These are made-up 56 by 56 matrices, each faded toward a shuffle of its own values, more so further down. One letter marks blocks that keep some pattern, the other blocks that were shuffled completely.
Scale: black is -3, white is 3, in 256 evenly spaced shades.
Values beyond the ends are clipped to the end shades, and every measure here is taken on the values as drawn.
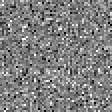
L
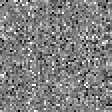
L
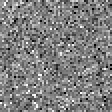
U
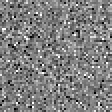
U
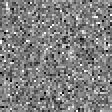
U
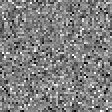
U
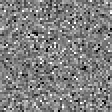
U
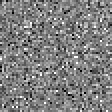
L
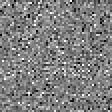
L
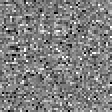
L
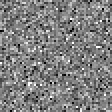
U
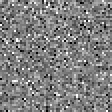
L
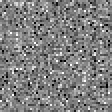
L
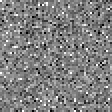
U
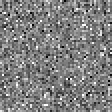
L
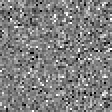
L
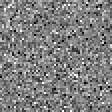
U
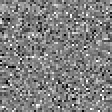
L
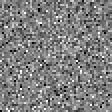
U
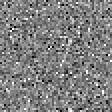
L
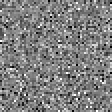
L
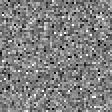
U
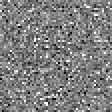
L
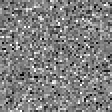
U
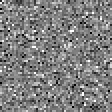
L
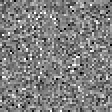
L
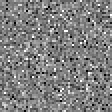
U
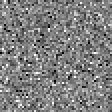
U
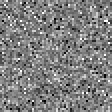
U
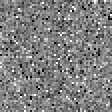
U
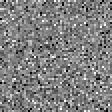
U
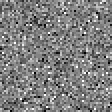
U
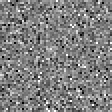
L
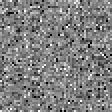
L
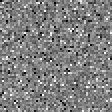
U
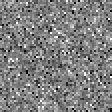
U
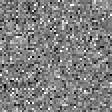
L
